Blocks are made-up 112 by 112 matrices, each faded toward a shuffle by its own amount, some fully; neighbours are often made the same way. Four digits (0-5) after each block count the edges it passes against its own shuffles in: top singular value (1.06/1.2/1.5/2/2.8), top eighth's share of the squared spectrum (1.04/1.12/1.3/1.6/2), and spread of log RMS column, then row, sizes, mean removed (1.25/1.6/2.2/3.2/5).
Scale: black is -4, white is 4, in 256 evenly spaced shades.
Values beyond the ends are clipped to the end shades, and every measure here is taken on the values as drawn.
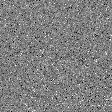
0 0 0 0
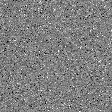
0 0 0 1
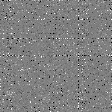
3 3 2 2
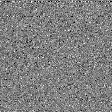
2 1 0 3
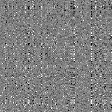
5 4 3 2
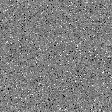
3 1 0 0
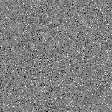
3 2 1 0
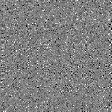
4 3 2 2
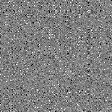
4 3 2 2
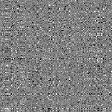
5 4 3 3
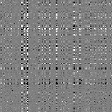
5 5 4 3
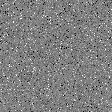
0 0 0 0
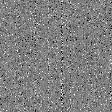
2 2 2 0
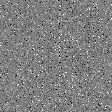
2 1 1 0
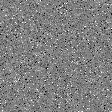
0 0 0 0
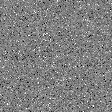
2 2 0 1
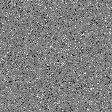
0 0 0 0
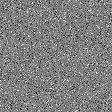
0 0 0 0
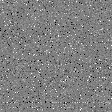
1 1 0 1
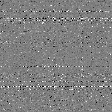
3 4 1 3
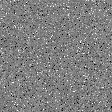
0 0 0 0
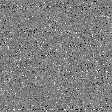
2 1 0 2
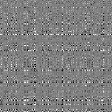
5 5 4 4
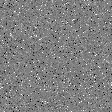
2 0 0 0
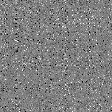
4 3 2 2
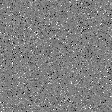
3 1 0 0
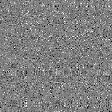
4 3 2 2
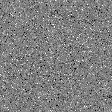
2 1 0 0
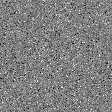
2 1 0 0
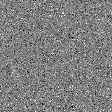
3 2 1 1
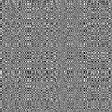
5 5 4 4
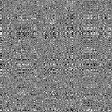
5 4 3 3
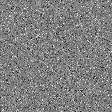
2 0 0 0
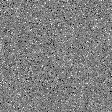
2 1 0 0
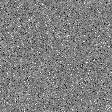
0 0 0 0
